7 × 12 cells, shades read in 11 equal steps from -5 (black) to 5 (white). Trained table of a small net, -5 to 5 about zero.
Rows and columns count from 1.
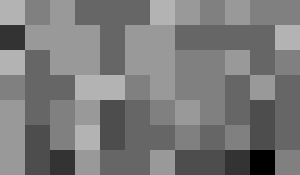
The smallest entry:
-5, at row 7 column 11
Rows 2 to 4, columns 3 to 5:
1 1 -1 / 1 1 -1 / -1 2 2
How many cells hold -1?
25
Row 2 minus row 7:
-4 3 4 0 0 2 0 1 1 2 4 2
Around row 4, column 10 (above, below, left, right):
1 -1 0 1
